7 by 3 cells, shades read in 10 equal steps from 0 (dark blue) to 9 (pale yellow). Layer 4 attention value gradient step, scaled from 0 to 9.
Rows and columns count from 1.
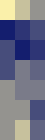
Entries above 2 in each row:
3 0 0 2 3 2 3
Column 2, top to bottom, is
7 1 0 4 4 5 7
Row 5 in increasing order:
4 4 5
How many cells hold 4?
3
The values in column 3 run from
1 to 5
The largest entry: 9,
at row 1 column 1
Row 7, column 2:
7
